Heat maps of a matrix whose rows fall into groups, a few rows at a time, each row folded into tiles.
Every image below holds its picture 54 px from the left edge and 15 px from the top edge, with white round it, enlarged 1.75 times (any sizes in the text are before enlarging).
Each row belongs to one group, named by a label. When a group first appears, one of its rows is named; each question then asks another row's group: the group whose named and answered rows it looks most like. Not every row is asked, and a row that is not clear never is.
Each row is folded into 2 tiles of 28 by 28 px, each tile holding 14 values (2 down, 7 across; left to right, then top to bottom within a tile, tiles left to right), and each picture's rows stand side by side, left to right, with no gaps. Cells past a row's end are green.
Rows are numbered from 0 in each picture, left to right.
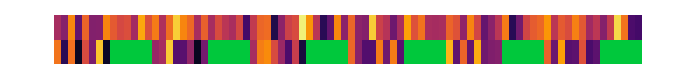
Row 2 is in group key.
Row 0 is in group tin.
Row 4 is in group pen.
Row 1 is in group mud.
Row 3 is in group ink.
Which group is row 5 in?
mud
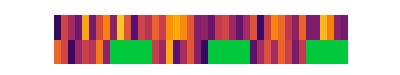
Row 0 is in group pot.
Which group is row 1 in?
mud
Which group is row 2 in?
mud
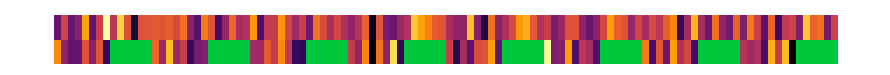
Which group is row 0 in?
pot
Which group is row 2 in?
mud
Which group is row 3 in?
tin
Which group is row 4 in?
ink
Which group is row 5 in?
ink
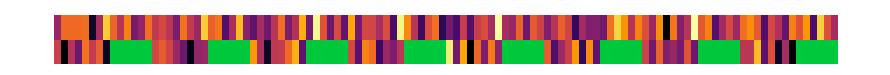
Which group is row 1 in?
key
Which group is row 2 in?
pot
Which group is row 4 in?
tin
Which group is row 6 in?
key
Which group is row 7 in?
key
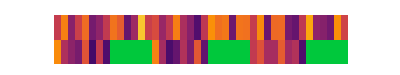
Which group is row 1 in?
ink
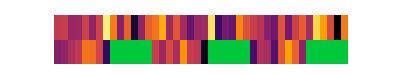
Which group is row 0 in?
pot
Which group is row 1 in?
pen
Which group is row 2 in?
pot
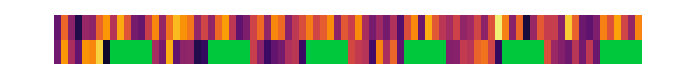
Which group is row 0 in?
pot
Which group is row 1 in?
mud
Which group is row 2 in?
ink
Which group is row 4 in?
pot
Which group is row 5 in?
ink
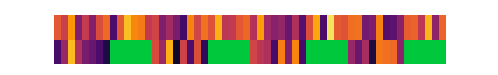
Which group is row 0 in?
mud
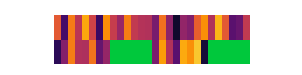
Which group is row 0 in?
mud
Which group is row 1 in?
pot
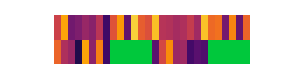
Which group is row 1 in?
key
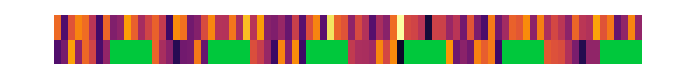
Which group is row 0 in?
mud
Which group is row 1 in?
ink
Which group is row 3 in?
pot
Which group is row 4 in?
ink
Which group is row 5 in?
key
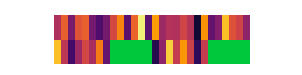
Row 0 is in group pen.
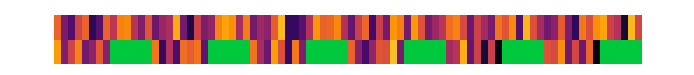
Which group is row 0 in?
ink
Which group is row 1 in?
ink
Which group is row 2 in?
ink
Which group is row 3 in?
pot
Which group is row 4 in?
key
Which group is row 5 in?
tin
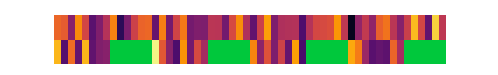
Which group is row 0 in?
pen
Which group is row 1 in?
pen
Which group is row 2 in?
tin
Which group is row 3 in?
tin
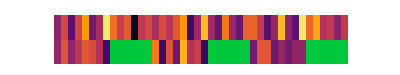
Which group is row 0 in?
pot
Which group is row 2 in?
key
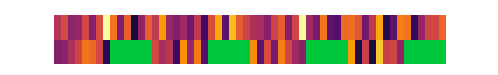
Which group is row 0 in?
pot
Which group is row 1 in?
pen
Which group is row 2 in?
pot
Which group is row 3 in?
pen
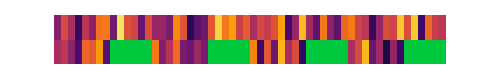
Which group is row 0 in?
pot
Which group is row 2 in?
pot
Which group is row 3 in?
key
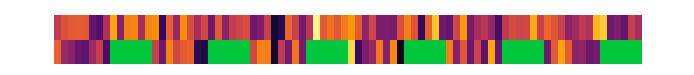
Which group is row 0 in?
ink
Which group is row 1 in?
mud
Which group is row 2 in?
tin
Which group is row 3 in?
pen
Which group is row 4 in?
tin
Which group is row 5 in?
key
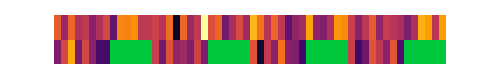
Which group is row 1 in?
key
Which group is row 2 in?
pen
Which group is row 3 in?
ink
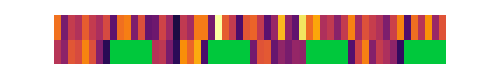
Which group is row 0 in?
mud
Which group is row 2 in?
key
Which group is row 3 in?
mud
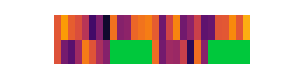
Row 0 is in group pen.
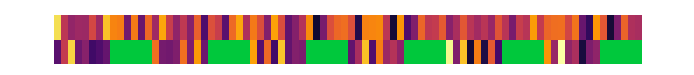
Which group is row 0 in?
key
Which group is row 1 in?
pen
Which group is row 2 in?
pen
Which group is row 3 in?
mud
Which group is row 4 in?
tin
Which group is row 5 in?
key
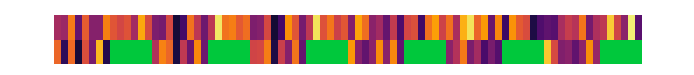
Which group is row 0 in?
tin
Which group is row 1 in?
tin
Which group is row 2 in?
tin
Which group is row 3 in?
pen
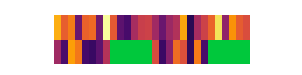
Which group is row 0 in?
key
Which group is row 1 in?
ink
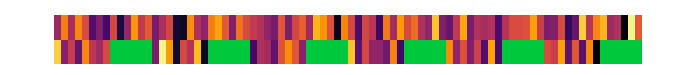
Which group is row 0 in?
pen
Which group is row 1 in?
tin
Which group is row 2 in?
pot
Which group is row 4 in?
tin
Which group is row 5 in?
tin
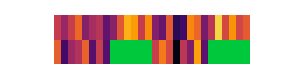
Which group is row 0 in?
ink
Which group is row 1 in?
tin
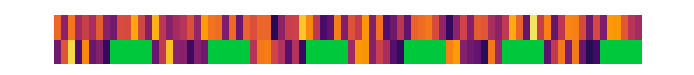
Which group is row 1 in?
key
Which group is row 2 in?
key
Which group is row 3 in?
mud
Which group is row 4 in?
tin
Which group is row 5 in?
mud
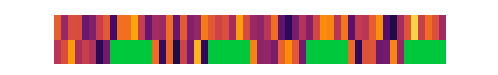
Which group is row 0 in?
mud
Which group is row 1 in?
tin
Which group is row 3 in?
ink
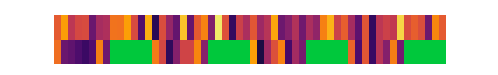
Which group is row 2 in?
ink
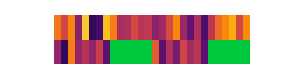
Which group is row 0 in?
key
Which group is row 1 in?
ink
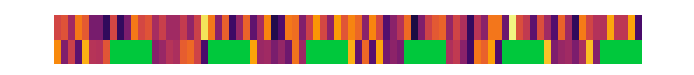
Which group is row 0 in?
pen
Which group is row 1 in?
pot
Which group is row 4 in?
pot
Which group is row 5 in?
tin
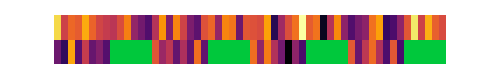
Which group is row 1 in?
ink
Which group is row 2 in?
key
